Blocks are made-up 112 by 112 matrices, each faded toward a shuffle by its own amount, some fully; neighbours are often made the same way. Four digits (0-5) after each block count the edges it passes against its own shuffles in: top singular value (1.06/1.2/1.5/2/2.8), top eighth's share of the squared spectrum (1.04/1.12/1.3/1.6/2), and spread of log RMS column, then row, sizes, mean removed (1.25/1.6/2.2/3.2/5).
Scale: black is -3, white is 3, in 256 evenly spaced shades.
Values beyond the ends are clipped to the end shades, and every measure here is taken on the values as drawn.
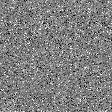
0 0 0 1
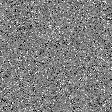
0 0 0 0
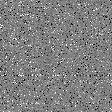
3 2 0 1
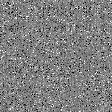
3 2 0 1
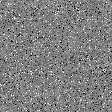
0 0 0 0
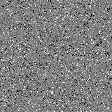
2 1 0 0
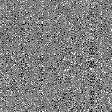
4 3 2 1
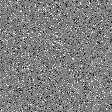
2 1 0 0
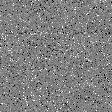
2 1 0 0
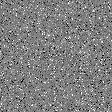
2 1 0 0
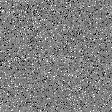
2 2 0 1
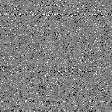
4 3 1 2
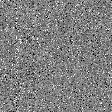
2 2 1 0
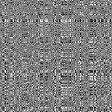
5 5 4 4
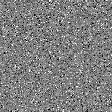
2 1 0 0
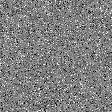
2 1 0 0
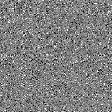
4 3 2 2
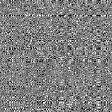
5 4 3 3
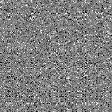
4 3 2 2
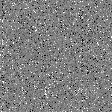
2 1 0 0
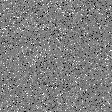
0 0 0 0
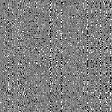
4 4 3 2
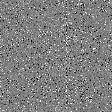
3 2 1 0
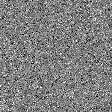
0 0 0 0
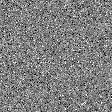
0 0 0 0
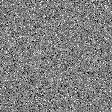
0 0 0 0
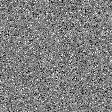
0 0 0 0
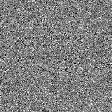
3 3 1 1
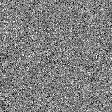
3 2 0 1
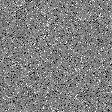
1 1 0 0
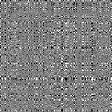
5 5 4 4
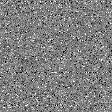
1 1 1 2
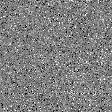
1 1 0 1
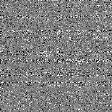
1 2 3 4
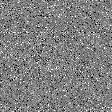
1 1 0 1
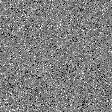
0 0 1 1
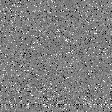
4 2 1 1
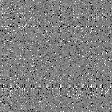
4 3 2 2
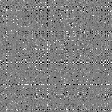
5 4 3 3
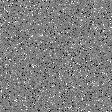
2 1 0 0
